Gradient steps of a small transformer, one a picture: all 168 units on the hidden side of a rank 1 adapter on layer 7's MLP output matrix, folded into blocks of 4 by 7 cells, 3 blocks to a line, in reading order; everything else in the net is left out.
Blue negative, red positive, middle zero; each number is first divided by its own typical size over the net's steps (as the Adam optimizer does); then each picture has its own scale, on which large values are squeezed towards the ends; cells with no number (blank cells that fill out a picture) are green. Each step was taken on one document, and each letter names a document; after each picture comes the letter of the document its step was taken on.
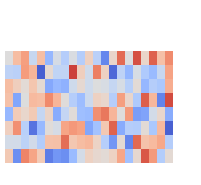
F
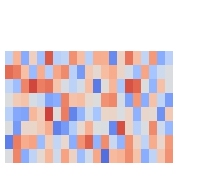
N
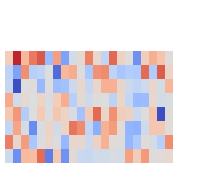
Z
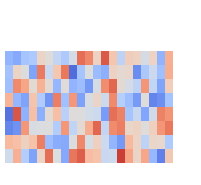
F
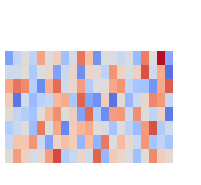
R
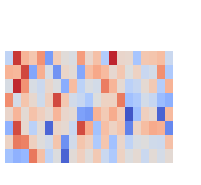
Z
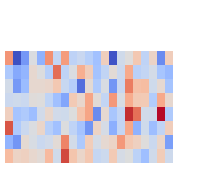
Z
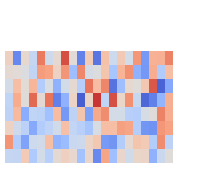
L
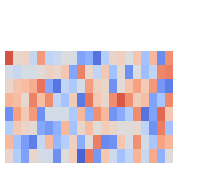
F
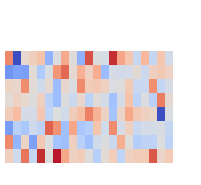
Z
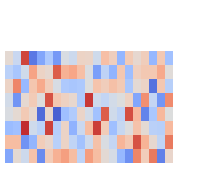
F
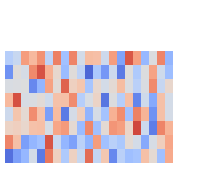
N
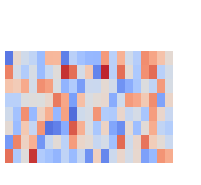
N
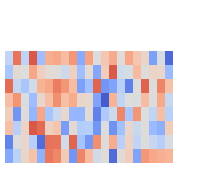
N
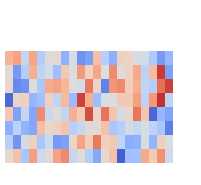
F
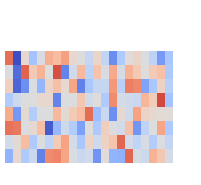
Z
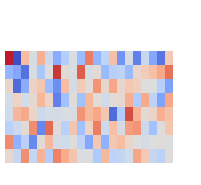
Z
